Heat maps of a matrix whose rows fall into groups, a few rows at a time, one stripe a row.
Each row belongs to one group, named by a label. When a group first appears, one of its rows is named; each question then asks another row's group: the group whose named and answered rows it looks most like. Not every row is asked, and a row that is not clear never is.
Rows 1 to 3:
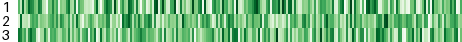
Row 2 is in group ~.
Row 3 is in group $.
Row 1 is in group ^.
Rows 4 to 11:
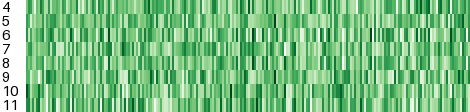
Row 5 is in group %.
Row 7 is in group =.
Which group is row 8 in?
$
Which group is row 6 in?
$
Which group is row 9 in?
%
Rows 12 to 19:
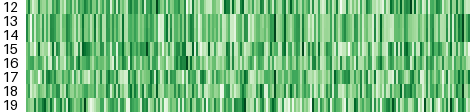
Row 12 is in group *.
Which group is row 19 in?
~
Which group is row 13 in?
%
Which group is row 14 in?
%
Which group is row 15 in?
*
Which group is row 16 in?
*
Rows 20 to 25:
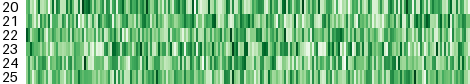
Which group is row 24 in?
~
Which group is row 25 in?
*
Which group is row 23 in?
^
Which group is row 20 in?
*
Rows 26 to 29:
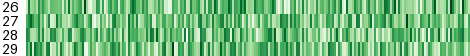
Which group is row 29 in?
^
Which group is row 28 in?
%
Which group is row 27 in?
^
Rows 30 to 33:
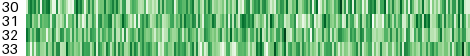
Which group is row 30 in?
^
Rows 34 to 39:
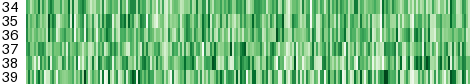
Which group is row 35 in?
=
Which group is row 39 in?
$
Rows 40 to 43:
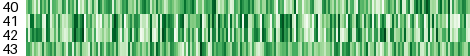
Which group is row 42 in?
^
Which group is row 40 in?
=
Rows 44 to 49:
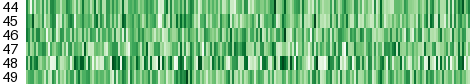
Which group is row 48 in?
^
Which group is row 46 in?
=
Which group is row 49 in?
*
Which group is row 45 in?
%
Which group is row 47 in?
~
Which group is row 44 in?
%
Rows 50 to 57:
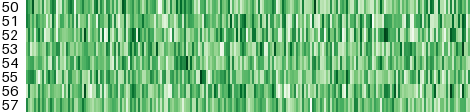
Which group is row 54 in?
*
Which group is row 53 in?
*
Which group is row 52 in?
$
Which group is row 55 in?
%
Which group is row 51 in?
=
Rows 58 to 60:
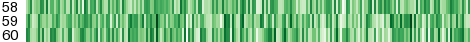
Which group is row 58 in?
$
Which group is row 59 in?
*
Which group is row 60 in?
%
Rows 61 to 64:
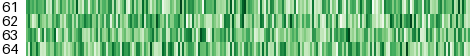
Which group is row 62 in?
*
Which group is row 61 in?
=
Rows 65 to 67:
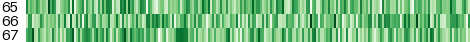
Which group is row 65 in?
=
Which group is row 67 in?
*
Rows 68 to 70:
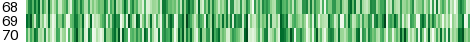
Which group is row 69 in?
^
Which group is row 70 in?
^
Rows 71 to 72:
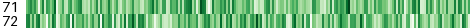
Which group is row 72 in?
=
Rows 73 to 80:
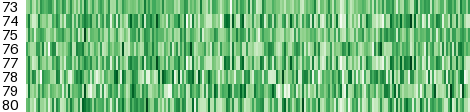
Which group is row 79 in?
~
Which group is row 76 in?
%
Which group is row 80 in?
*
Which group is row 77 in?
*
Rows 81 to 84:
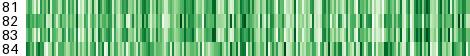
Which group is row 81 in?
=
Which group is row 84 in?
$
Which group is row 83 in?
=
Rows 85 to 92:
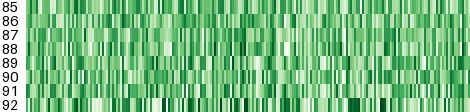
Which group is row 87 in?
~
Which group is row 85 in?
^
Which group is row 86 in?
=
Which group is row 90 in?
$
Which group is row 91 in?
%
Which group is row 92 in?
^
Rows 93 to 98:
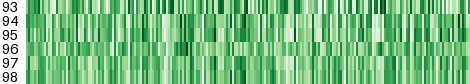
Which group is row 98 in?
~
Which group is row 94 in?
=
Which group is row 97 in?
~
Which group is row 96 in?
*
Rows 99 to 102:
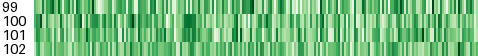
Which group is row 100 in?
*
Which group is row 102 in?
$
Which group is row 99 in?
~
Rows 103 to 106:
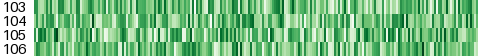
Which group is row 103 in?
%
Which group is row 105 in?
^
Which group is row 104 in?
~
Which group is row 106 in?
*
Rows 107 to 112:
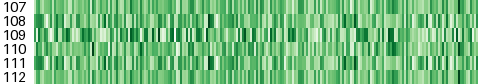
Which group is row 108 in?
%
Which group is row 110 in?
$
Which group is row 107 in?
$
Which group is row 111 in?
%
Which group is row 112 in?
$
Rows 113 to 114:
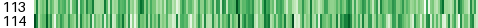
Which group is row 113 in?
~
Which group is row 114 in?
~
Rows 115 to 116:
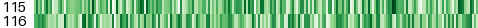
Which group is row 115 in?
$
